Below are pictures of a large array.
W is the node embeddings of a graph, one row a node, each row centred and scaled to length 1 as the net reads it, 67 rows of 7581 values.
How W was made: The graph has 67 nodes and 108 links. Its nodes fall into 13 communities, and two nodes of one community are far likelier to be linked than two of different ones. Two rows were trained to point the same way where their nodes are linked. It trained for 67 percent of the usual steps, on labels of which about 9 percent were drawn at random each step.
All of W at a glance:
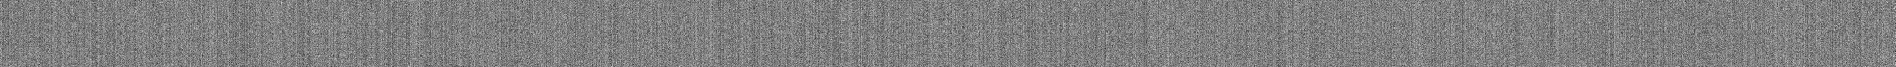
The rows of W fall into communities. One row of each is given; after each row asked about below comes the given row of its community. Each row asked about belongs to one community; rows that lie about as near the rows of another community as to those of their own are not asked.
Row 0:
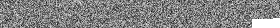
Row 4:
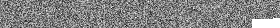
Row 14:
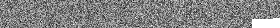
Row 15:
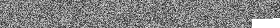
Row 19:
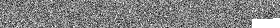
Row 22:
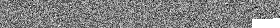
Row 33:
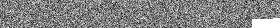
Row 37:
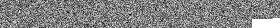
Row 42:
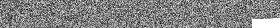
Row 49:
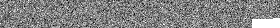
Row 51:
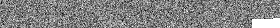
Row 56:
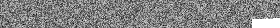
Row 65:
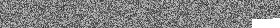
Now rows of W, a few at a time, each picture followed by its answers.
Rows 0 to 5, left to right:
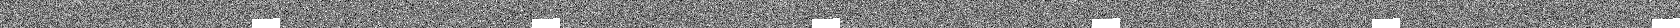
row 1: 49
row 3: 19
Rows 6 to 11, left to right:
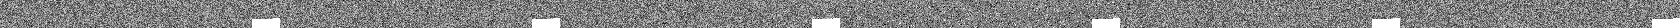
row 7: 37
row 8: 56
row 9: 33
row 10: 37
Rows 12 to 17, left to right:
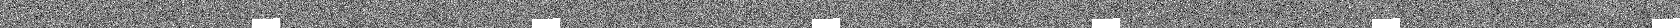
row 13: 15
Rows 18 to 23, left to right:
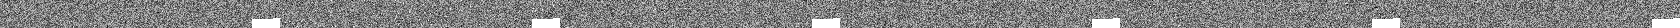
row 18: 33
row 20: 42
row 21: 4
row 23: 51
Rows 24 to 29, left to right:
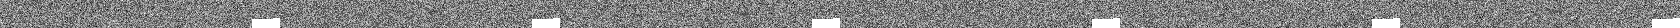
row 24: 51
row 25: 65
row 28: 42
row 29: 65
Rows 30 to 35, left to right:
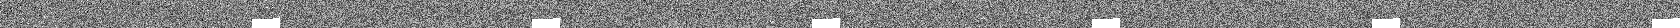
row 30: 15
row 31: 49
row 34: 33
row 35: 37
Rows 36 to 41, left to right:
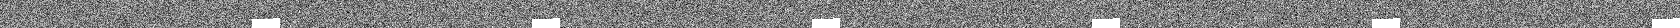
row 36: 19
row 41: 14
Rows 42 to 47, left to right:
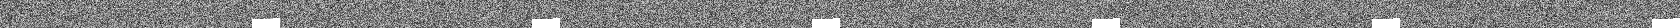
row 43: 33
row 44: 4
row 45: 15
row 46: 42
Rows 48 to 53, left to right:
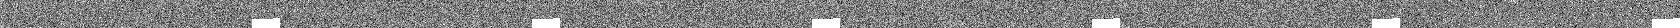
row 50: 0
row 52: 65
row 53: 22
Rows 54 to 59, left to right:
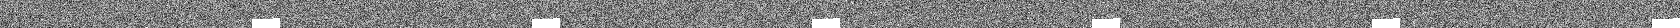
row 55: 56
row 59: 37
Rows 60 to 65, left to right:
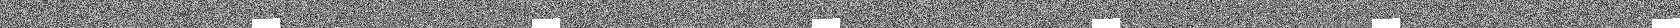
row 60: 22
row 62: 22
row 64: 42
